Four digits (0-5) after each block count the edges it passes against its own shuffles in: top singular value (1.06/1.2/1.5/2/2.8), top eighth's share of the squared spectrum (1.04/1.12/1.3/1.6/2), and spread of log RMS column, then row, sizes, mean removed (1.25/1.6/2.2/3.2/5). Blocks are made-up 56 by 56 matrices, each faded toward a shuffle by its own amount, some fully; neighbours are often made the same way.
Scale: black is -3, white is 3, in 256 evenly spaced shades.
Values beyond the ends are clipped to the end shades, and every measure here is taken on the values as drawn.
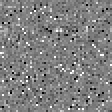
1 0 0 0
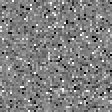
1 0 0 0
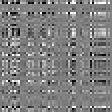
5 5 4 4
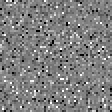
2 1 0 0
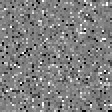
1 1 0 0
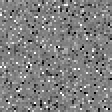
0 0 0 0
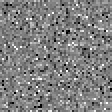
0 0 0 0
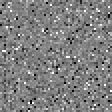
0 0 0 0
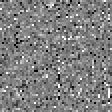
1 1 2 0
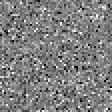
1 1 0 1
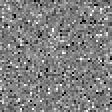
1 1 0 0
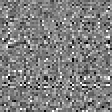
4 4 2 2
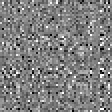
4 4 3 2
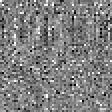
3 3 1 1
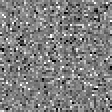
2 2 0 0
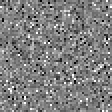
0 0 0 0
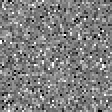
2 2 0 0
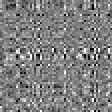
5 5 3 3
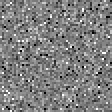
0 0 0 0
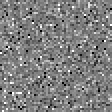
0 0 0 0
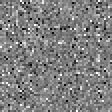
1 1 1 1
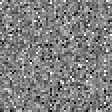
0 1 1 0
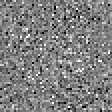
0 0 1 0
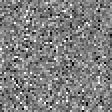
0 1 2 0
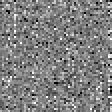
1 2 3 0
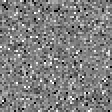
0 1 0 0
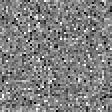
0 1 1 0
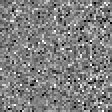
0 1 2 0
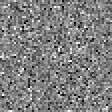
0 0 2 0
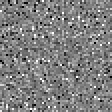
0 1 0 0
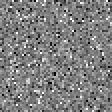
0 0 0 0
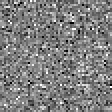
3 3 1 1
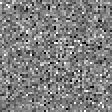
3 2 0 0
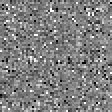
3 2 1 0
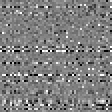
4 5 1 3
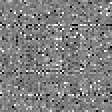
3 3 0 2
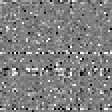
4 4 1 2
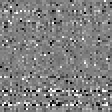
4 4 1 3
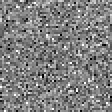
1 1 0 0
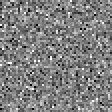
0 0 0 0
